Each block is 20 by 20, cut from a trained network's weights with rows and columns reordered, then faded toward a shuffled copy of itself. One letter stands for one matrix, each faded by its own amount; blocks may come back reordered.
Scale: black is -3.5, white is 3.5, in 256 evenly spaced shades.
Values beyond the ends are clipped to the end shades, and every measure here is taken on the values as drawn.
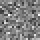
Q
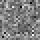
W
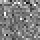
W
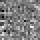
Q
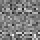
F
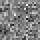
Q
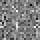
Q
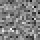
Q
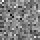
W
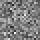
Q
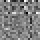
F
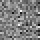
F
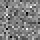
Q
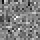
W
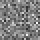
Q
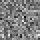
Q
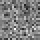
Q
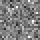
W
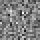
Q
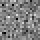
W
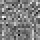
Q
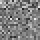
F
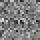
F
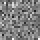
Q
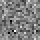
W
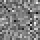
Q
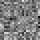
F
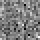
W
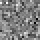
W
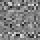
F
